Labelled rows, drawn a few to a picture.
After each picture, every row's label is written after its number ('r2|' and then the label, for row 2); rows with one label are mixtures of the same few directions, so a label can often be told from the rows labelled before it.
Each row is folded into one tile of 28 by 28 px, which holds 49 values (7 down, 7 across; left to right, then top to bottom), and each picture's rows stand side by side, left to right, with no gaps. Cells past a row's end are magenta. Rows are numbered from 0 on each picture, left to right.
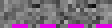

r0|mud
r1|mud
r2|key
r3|mud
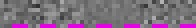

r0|mud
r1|mud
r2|mud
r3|key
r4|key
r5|key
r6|key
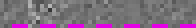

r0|mud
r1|key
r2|mud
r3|key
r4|mud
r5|key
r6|mud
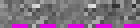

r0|key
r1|mud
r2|mud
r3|mud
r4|key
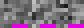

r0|mud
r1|mud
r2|mud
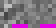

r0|mud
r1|key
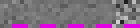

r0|key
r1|key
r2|mud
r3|mud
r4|key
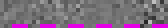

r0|mud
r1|key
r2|key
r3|mud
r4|key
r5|key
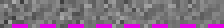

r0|key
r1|mud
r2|mud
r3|key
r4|key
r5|mud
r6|key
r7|mud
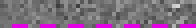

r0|key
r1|key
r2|key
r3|mud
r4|mud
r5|key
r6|mud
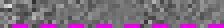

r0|mud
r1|mud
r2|key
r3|mud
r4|key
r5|key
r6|key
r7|mud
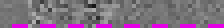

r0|mud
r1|key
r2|mud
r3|mud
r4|key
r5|mud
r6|key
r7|key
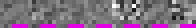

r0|mud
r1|mud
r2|mud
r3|key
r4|key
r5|mud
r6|mud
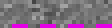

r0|mud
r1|mud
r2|mud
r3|key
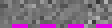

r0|key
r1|key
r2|mud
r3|key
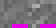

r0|mud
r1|mud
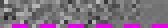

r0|mud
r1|mud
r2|key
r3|key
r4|key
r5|mud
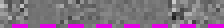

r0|key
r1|key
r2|key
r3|mud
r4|key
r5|mud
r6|mud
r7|key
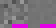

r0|key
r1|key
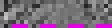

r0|mud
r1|mud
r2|key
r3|key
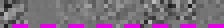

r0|mud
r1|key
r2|key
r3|key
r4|mud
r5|key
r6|key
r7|key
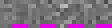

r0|mud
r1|key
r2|mud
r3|key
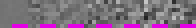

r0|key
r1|mud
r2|mud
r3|key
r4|mud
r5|mud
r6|mud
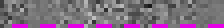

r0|key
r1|key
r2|key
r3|key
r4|mud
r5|mud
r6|key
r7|mud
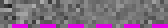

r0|mud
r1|key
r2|key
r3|key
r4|mud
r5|key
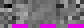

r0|mud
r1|mud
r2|key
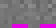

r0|key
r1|key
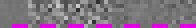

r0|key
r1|key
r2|key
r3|key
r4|mud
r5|key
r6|key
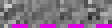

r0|mud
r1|mud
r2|mud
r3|mud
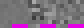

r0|key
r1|mud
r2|key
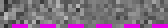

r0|mud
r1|key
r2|key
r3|key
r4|mud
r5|key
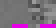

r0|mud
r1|mud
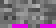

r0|mud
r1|mud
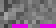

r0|mud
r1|key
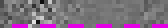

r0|key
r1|key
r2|key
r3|mud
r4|mud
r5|mud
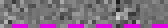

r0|key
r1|key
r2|mud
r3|key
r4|mud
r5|key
